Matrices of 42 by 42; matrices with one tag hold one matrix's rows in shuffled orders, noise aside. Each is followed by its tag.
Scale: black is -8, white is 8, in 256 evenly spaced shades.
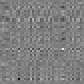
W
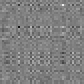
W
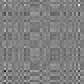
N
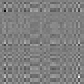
N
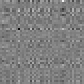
W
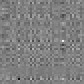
W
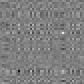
W
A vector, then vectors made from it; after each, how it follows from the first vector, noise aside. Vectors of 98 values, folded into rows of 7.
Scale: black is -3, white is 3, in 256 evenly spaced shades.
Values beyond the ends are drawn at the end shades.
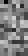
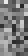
sign-scrambled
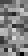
reversed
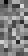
sign-scrambled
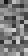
sign-scrambled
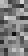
wrapped around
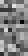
wrapped around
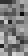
wrapped around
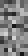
reversed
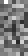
sign-scrambled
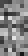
reversed
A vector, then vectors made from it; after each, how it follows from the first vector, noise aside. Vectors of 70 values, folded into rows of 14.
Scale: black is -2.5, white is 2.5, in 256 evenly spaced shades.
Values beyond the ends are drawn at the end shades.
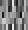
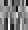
wrapped around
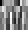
wrapped around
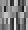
wrapped around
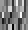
negated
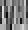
wrapped around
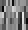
wrapped around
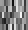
negated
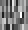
sign-scrambled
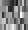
sign-scrambled
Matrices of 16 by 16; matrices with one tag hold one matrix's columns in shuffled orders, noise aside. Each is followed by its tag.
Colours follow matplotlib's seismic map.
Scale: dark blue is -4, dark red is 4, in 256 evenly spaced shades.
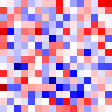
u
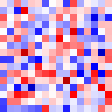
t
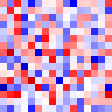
t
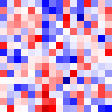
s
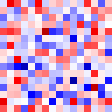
u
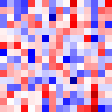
s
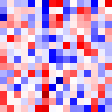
s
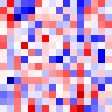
s
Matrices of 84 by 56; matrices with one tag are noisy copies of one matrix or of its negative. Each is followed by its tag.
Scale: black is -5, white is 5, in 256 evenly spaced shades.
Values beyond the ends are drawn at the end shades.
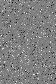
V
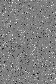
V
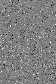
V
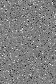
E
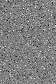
E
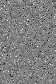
E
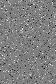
E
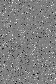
V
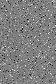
E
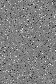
E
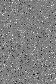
V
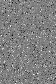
V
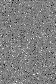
V
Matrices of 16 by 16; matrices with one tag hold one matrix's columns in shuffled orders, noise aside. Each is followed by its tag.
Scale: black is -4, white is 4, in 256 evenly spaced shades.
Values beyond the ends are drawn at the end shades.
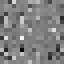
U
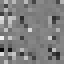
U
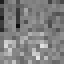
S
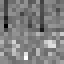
S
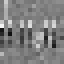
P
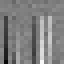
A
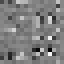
U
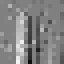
A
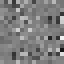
U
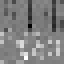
S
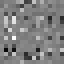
U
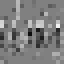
P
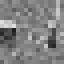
P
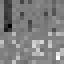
S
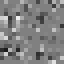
U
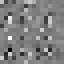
U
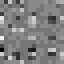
U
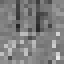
S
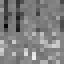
S
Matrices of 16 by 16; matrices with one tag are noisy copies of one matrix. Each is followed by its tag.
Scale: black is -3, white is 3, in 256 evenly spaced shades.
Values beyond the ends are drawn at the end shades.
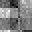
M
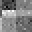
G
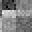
G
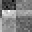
G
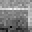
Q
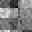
M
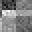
G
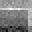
Q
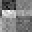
G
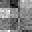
M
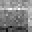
Q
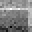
Q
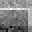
Q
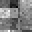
M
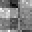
M
